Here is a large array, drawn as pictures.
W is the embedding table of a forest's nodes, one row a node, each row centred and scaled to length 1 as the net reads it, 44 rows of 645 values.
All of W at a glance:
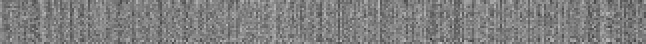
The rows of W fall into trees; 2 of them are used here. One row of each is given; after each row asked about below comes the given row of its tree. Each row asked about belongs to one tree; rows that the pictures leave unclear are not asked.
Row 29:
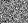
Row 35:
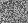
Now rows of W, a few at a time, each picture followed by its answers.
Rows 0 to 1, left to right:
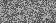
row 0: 35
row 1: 35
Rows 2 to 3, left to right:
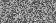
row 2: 35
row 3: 35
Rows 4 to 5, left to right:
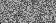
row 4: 29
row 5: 35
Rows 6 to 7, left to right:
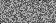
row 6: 29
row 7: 35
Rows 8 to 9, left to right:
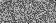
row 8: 35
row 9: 29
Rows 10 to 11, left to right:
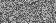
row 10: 29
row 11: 35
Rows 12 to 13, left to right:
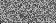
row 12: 29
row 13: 29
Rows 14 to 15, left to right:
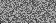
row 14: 29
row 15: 29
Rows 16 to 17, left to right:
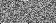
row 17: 29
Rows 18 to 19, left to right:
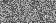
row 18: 35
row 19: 35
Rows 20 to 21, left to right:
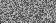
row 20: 29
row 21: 35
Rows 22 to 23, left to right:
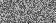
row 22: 35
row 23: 29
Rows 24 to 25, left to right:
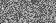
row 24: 29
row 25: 35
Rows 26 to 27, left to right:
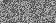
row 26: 35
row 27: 35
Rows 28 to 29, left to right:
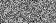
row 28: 29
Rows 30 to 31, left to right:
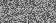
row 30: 35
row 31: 29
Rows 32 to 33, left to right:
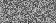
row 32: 35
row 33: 29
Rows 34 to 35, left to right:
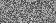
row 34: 29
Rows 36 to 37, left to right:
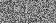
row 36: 35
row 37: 29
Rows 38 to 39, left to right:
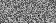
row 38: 29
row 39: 29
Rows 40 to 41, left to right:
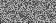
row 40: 29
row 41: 29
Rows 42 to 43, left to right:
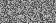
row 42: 35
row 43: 35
